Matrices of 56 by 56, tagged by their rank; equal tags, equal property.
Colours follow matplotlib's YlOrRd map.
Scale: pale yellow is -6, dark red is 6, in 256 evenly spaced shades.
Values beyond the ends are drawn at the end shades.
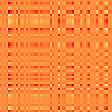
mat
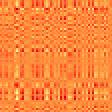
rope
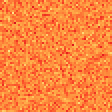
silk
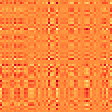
rope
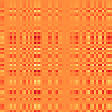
mat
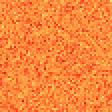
silk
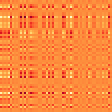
mat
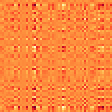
rope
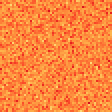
silk
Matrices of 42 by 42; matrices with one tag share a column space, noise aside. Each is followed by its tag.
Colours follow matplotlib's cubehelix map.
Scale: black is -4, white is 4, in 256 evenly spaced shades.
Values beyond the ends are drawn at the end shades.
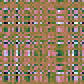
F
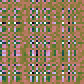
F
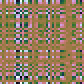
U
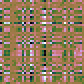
F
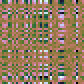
U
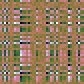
F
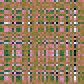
F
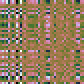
U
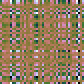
U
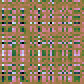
F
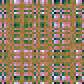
U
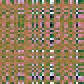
U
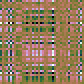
F
